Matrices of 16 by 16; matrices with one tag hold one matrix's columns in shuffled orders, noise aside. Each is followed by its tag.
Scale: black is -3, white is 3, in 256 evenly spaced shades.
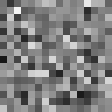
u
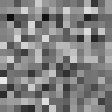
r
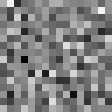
u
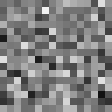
u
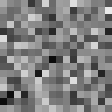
u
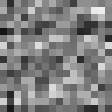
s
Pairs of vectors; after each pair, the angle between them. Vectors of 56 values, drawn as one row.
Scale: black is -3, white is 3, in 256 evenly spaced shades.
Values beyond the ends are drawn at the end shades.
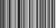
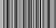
orthogonal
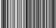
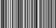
orthogonal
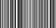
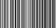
partly aligned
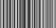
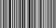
partly aligned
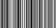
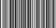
partly opposed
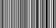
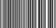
nearly opposite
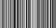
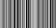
nearly parallel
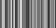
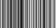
partly opposed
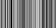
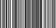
nearly opposite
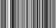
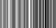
partly aligned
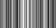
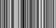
partly opposed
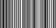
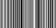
nearly opposite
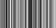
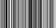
nearly parallel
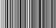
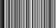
partly opposed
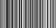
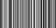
partly opposed
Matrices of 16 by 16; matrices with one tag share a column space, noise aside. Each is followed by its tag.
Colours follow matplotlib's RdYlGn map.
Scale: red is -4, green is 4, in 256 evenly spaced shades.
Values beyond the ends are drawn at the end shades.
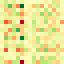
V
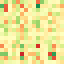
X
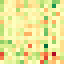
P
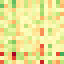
P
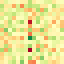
V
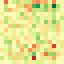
X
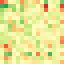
X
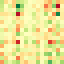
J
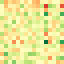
J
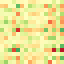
V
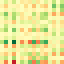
J
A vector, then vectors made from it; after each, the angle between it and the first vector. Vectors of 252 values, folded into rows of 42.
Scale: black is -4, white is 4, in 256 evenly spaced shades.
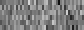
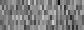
nearly parallel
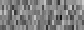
partly aligned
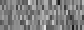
nearly parallel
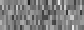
nearly opposite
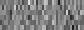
nearly parallel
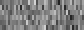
nearly parallel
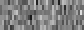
partly aligned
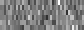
nearly opposite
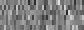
nearly opposite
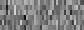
orthogonal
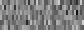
partly opposed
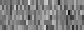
nearly parallel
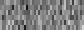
orthogonal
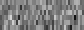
orthogonal
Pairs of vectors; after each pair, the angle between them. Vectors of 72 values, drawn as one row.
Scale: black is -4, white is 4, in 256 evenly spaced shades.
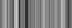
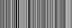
partly opposed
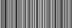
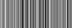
partly opposed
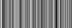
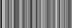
nearly opposite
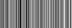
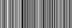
partly opposed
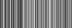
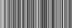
orthogonal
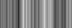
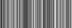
partly opposed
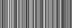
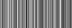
nearly parallel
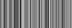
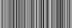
orthogonal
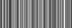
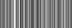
partly aligned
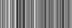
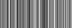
partly aligned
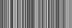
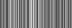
orthogonal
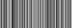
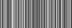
nearly opposite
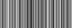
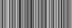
nearly parallel
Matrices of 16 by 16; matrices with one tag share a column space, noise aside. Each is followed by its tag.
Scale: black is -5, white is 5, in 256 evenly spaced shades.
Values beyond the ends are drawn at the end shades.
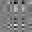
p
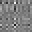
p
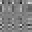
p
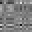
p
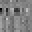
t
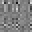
p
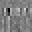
t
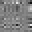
p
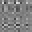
p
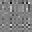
p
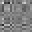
p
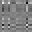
p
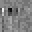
t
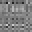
p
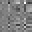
p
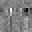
t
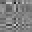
p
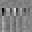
t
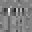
t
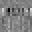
t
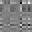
p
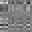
p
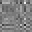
p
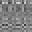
p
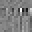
t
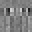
t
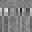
t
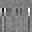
t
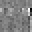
t
